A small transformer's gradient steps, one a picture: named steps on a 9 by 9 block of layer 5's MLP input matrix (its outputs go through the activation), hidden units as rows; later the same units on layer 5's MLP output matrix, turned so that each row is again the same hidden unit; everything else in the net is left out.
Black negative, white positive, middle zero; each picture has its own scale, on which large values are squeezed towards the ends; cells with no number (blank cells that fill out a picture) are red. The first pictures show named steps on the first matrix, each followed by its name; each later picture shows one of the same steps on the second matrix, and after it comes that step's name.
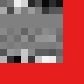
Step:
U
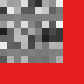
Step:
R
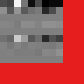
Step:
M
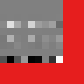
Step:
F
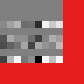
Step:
F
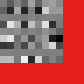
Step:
R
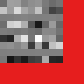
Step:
R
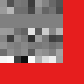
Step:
U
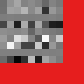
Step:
R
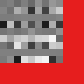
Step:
R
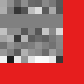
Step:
U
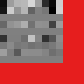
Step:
M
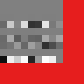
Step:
F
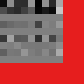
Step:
M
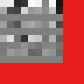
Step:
M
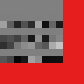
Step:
F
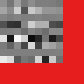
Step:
R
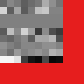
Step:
U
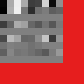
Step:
M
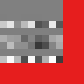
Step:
F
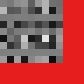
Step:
R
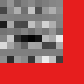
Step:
R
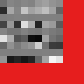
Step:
R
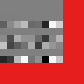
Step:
F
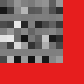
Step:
R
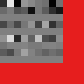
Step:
M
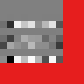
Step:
F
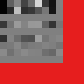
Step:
M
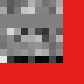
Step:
U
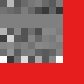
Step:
U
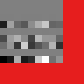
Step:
F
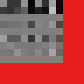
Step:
M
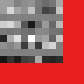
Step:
R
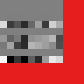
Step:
F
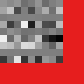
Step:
R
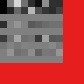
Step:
M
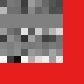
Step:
U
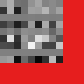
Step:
R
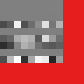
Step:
F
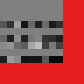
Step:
F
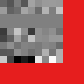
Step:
U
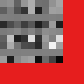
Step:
R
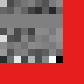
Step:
U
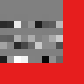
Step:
F
